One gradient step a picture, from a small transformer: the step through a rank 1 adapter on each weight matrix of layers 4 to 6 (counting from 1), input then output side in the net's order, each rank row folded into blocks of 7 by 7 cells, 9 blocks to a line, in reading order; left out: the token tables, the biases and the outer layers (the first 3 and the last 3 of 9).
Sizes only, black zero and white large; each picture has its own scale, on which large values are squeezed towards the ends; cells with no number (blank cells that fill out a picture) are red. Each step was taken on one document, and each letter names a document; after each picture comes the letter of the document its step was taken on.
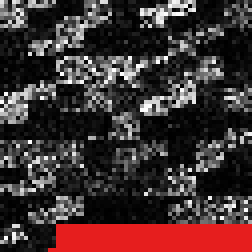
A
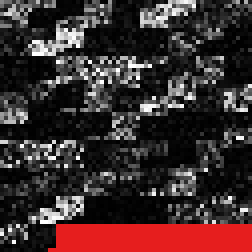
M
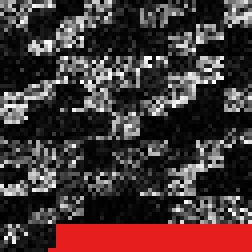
A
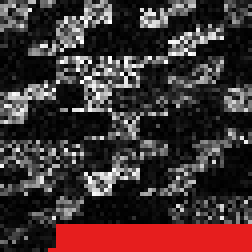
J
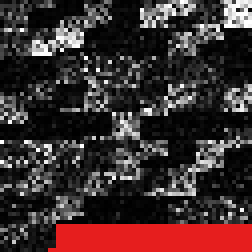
M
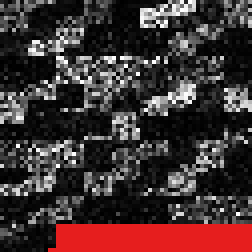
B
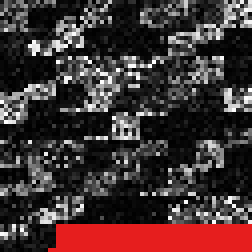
M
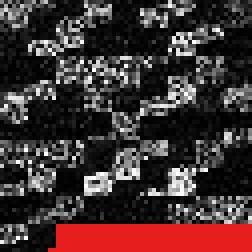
B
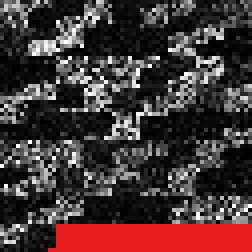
B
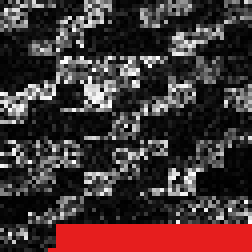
J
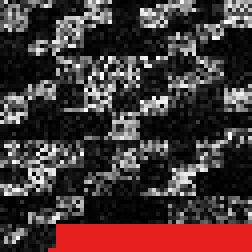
J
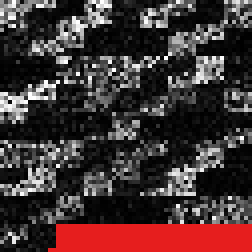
A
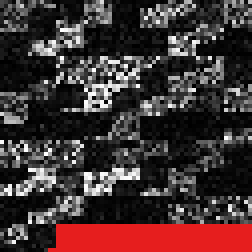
B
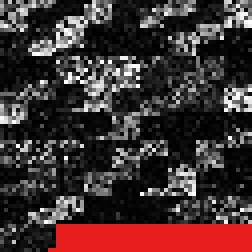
M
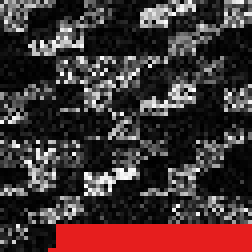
B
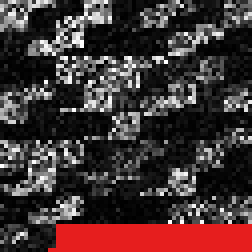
J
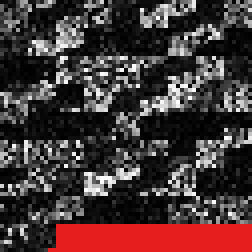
B
